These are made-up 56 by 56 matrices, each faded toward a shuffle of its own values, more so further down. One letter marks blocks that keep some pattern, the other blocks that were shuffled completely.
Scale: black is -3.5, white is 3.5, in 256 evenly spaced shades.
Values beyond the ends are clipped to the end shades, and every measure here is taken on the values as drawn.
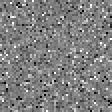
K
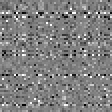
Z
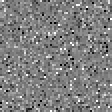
K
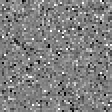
K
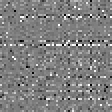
Z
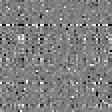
Z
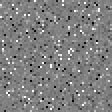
K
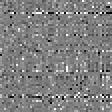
Z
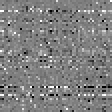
Z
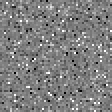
K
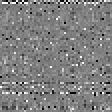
Z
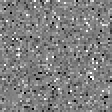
K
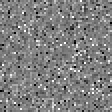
K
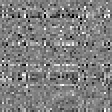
Z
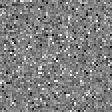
K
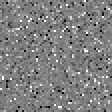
K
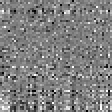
Z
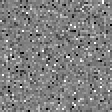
K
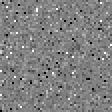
K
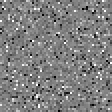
K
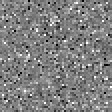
K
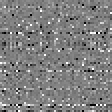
Z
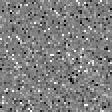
K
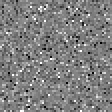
K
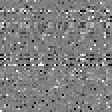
Z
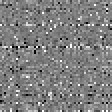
Z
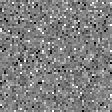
K
